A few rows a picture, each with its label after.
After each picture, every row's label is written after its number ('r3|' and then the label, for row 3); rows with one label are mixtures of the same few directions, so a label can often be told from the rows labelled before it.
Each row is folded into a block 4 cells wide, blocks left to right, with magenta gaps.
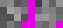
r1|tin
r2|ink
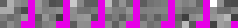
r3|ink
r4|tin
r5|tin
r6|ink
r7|tin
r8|ink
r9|tin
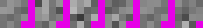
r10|ink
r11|ink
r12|ink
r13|ink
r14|ink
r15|ink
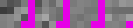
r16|ink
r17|ink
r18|ink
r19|tin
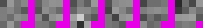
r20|ink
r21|tin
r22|ink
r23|tin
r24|tin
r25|ink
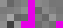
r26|ink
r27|tin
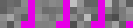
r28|ink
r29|tin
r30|tin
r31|ink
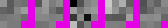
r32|ink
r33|ink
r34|tin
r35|ink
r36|ink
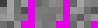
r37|ink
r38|tin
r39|ink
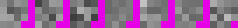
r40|tin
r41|tin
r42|tin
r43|ink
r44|tin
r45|tin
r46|tin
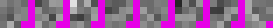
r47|ink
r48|tin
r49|ink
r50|ink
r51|tin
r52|ink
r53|ink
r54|tin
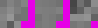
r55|ink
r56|tin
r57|ink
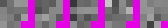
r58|tin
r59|ink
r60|tin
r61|ink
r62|ink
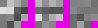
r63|ink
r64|tin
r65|ink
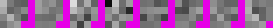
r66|tin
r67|ink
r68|ink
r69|ink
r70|tin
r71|ink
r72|tin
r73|tin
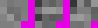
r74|tin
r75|tin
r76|ink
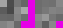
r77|ink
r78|ink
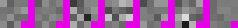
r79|ink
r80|ink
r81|tin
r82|tin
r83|tin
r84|ink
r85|tin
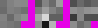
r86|tin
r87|ink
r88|tin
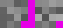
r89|tin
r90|tin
